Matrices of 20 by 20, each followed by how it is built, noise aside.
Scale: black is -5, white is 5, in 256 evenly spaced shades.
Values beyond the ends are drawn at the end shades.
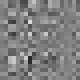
low rank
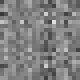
low rank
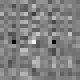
low rank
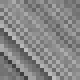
Toeplitz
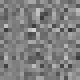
low rank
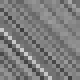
Toeplitz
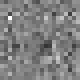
low rank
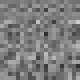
low rank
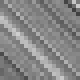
Toeplitz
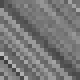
Toeplitz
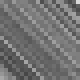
Toeplitz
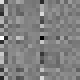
low rank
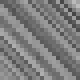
Toeplitz
